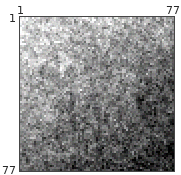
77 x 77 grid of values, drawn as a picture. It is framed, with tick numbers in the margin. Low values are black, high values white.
There is an overall slope up to the top left. There are no regular stripes. On average the colour sits 50% of the way up the scale. The bottom right is the ninth with the lowest average. No single row or column stands out from its neighbours. The top left is the ninth with the highest average.
